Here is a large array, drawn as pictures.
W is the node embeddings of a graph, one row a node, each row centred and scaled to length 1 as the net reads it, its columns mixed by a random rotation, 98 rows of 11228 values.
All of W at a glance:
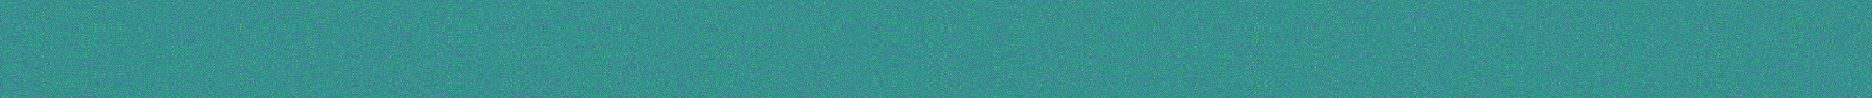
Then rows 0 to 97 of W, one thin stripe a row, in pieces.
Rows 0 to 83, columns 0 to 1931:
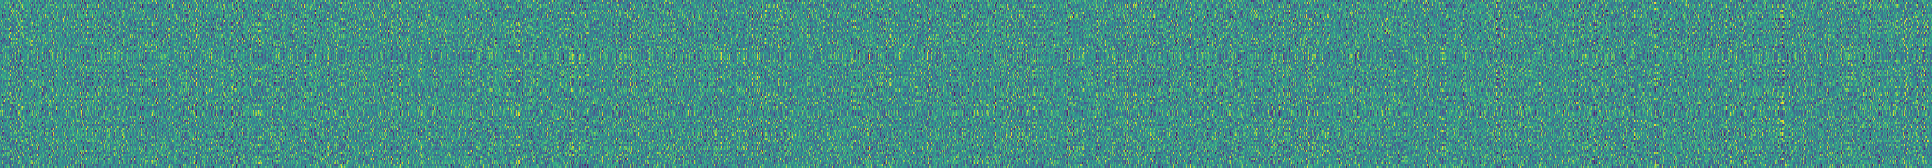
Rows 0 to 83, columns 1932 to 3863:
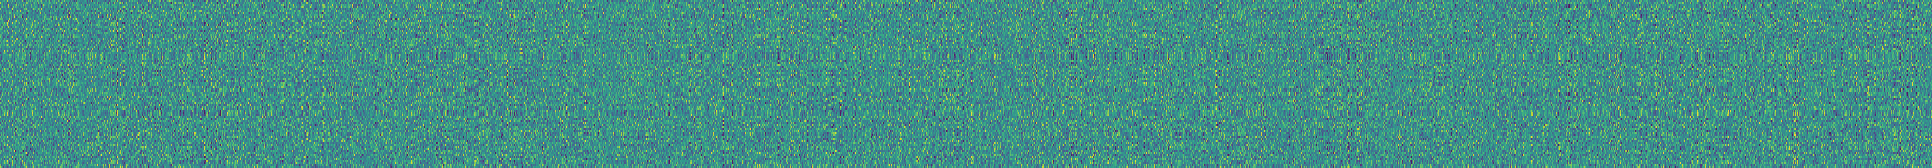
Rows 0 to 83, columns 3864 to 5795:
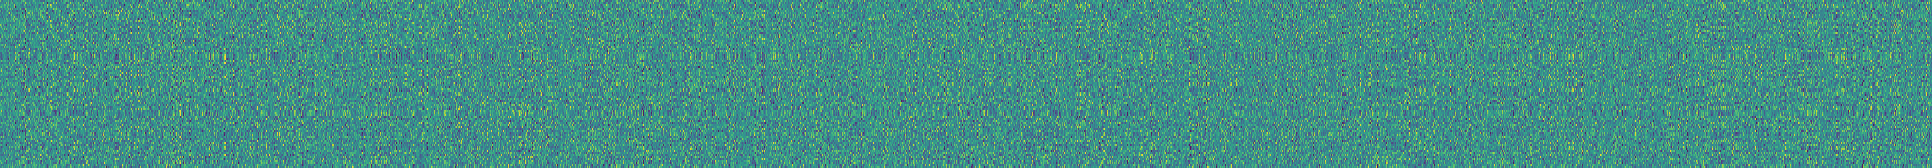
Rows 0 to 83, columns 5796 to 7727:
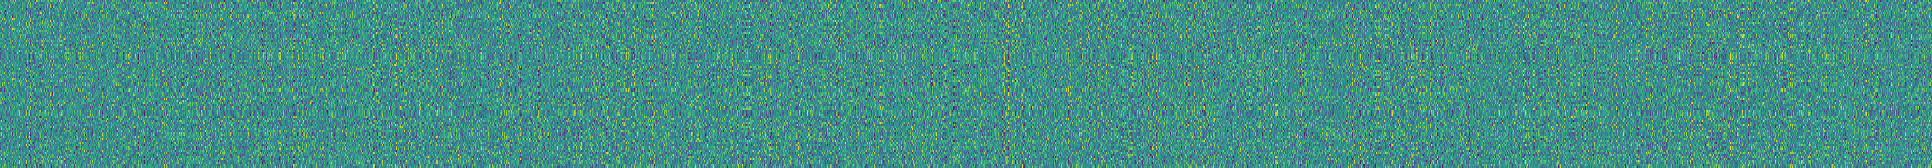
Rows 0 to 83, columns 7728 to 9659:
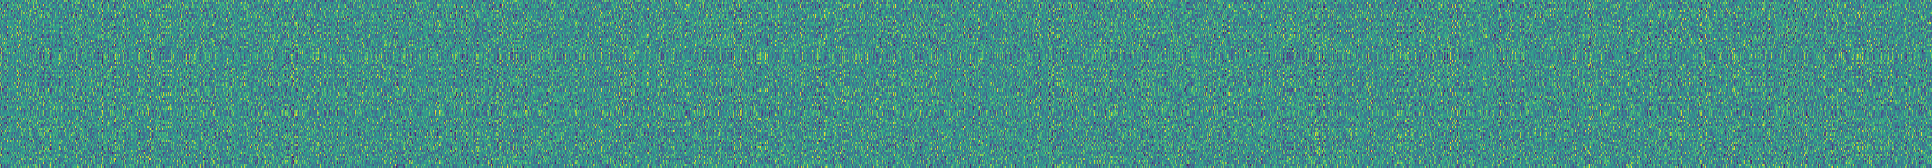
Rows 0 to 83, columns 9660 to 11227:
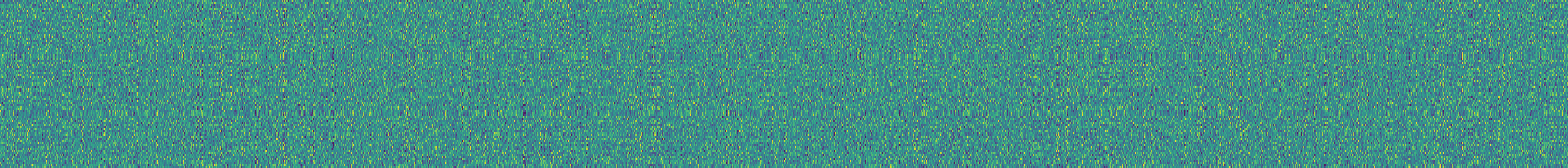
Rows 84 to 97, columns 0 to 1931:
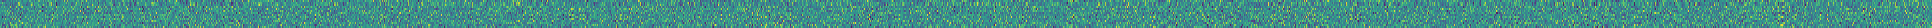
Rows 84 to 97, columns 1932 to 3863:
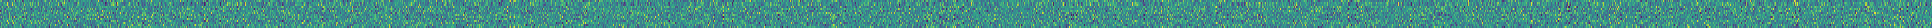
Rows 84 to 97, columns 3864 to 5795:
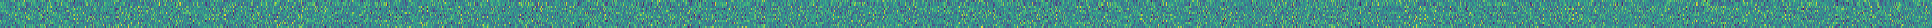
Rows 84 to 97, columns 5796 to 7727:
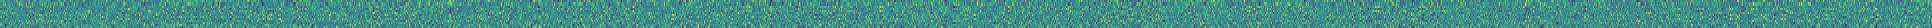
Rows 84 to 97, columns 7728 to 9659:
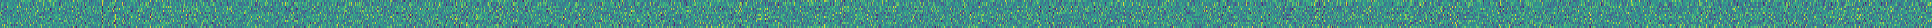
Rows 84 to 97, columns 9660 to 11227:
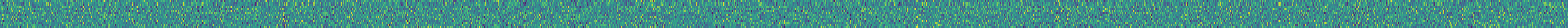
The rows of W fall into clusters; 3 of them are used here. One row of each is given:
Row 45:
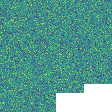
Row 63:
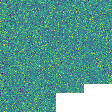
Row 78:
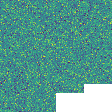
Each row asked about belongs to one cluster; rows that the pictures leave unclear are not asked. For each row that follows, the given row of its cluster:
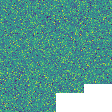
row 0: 78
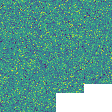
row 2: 63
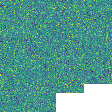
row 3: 63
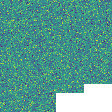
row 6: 45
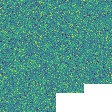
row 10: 63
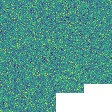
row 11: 78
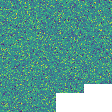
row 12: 78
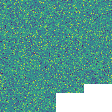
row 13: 63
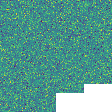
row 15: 78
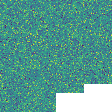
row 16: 63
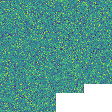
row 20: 78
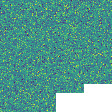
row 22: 78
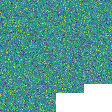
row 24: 45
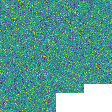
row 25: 78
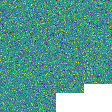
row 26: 45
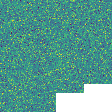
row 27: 45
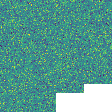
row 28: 45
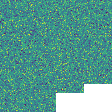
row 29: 45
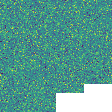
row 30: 63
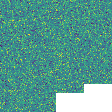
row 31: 45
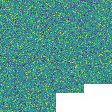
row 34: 78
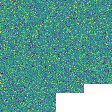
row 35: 63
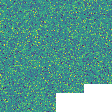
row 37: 63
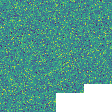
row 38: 45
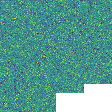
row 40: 78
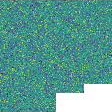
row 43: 63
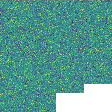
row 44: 45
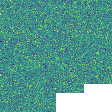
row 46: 63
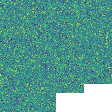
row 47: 63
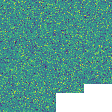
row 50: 63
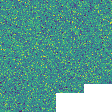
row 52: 78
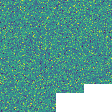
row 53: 63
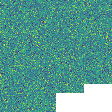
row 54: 63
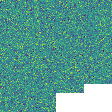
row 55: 78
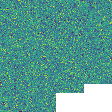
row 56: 78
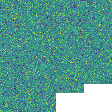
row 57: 78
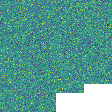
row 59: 45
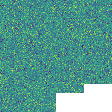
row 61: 63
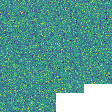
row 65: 45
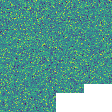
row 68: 78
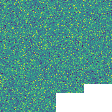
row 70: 63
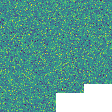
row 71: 45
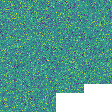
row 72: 78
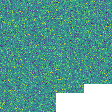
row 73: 45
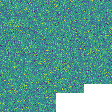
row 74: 45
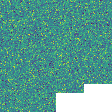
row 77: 45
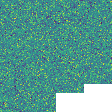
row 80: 78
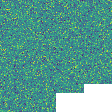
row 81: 78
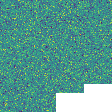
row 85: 78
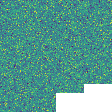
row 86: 78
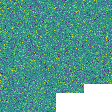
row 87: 63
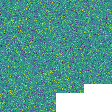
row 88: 45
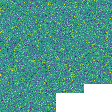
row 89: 63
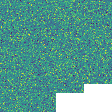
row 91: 45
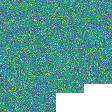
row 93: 45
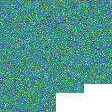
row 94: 78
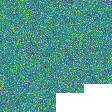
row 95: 63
